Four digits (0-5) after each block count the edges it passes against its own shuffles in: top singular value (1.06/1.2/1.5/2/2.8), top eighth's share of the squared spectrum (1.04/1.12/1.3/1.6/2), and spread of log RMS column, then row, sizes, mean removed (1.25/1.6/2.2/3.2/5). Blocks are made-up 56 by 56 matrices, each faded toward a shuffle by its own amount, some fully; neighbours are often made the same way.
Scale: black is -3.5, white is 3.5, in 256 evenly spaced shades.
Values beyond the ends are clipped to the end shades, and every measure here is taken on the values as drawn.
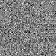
3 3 1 1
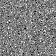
0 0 0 0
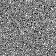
1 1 0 0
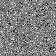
0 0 0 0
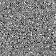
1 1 0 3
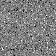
0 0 0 1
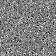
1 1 0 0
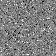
0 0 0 0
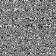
2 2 0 3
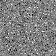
0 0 0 0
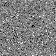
0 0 0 0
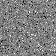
0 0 0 0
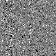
1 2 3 0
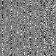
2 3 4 0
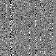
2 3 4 0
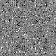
3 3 1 1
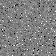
1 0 0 0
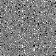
2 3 2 1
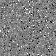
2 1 0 0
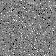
1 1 0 0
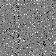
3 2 1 0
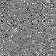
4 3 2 1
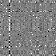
4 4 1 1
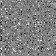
3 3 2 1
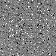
2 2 1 0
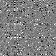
3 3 1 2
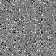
3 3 1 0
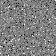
2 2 0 0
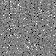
3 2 1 0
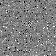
3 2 0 0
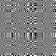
5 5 4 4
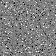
1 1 0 0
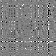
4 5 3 2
